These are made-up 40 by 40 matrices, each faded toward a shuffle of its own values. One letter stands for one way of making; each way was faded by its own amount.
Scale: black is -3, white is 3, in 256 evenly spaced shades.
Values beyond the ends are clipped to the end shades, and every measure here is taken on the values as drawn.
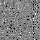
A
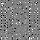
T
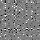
T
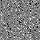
A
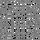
T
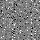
A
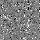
A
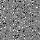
A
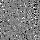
A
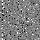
A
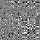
T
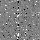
A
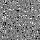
A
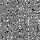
A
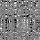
T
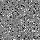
A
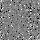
A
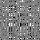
T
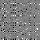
T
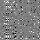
T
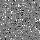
A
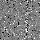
A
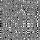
T
